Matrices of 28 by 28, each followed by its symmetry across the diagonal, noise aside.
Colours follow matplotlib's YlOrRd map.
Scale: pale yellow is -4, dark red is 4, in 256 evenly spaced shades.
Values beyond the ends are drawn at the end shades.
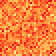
symmetric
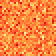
neither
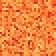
neither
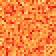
symmetric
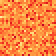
neither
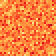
symmetric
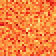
neither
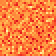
symmetric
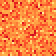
symmetric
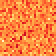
neither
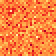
symmetric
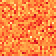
neither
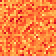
symmetric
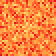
symmetric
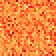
neither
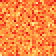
neither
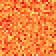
neither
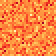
symmetric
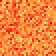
neither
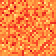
symmetric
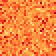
neither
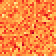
symmetric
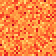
symmetric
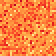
symmetric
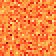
neither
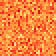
neither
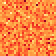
neither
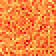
symmetric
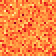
symmetric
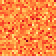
neither
